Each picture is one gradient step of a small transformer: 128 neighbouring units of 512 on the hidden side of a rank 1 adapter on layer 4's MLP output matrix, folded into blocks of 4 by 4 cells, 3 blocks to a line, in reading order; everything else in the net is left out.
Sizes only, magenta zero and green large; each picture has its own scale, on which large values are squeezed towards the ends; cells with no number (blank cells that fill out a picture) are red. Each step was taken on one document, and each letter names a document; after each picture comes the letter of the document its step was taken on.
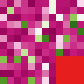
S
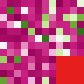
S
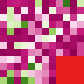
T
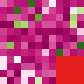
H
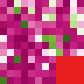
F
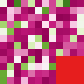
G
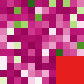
H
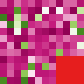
T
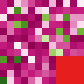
S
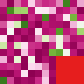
S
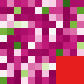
G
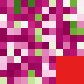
H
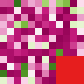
G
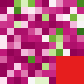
F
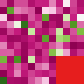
S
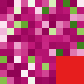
G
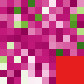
H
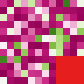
F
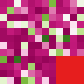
S
